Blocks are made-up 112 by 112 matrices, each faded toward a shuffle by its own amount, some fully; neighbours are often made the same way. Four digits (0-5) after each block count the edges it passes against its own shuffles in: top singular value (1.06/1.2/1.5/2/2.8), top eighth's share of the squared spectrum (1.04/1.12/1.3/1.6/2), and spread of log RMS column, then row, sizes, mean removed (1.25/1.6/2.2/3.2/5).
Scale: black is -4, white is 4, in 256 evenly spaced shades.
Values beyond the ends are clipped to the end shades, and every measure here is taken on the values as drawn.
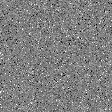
2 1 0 0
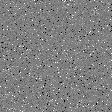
0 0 0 0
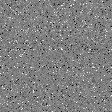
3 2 0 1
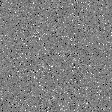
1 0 1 0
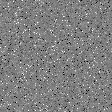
0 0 0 0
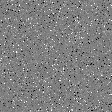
0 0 0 0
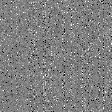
2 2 3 0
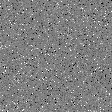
0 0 0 0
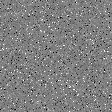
0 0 0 0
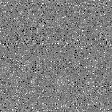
4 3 1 2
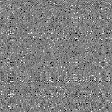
4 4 2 3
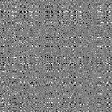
5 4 3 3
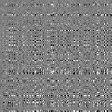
5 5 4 4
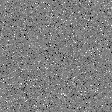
2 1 0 0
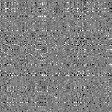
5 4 3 3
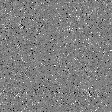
1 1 0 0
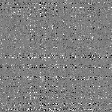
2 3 3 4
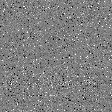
1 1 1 1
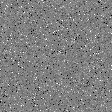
0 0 0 0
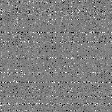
2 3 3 3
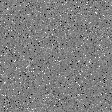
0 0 0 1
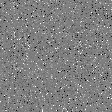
2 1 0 0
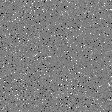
3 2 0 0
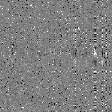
5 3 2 2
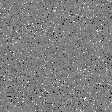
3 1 0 1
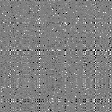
5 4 3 3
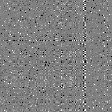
5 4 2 2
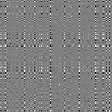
5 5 4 4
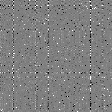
5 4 2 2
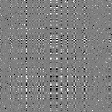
5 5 4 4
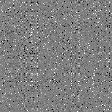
4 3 2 1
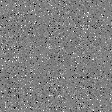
2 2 2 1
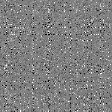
3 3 3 3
